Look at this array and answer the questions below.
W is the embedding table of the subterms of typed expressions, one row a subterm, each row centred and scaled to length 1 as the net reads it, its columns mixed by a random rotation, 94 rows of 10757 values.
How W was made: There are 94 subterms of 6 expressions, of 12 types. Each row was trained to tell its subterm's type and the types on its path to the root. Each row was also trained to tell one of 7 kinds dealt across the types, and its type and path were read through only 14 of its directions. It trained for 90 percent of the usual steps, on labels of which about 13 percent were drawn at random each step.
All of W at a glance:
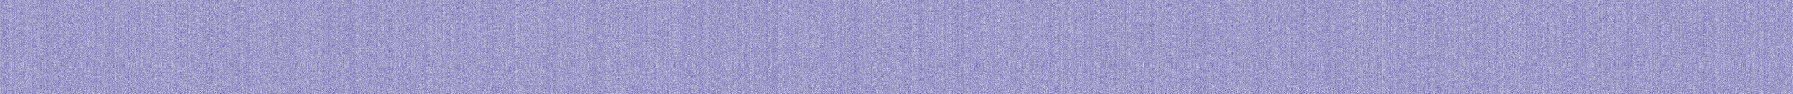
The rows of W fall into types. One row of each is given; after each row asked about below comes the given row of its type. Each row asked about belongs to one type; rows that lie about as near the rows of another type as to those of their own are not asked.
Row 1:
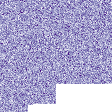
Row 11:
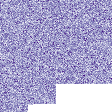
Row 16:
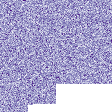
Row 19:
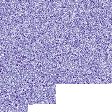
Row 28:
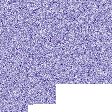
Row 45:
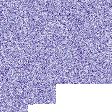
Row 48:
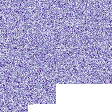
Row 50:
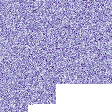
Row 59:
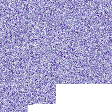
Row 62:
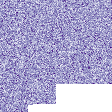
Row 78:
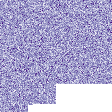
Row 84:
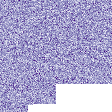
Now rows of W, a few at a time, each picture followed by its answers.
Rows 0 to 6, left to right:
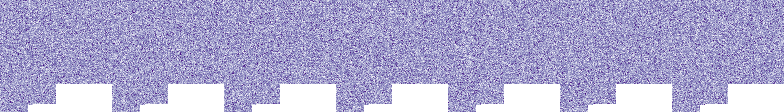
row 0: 48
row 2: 48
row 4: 62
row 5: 84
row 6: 45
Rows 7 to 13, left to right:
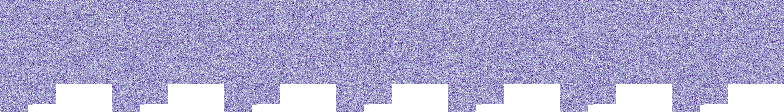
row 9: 50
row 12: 84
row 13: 48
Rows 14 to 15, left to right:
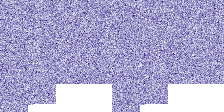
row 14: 1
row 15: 50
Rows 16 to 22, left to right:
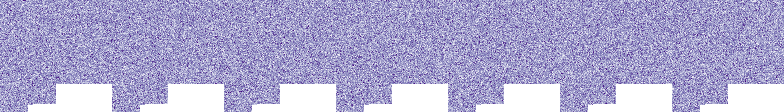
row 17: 16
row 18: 11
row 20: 19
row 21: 19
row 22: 28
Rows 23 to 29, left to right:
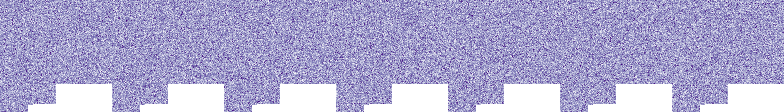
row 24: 48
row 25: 50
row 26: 84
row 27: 50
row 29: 78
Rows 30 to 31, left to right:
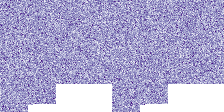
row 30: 84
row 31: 45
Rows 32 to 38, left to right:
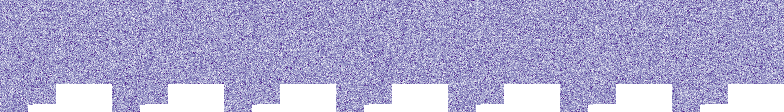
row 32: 78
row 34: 1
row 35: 48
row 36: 48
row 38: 28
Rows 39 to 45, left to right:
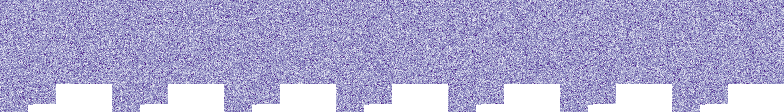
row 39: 45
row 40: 50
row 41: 16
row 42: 19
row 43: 28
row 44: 16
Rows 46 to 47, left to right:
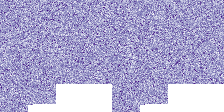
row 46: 78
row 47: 62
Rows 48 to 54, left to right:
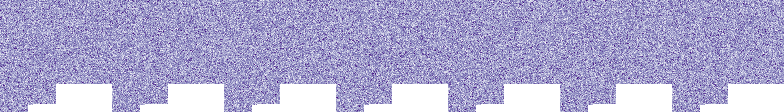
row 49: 78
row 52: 28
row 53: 50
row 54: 78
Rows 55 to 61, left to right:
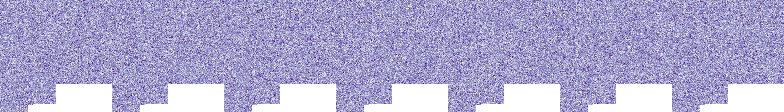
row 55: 45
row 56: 78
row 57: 28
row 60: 84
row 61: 16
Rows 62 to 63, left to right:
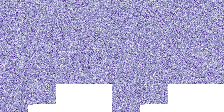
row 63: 50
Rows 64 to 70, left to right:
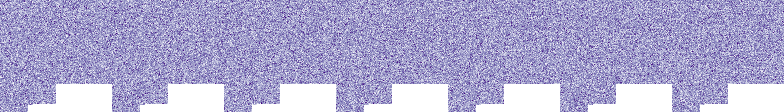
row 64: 19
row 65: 78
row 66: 11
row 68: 1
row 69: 19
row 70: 48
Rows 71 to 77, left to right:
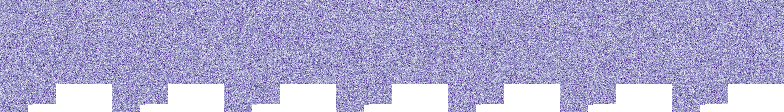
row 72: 19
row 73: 11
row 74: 16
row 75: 84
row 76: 45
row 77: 45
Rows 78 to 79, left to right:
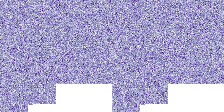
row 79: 19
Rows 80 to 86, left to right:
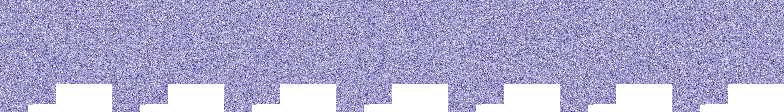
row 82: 48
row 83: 45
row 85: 28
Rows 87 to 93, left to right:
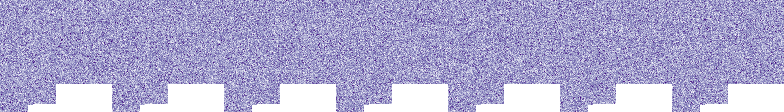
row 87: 59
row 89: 50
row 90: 16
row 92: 16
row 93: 45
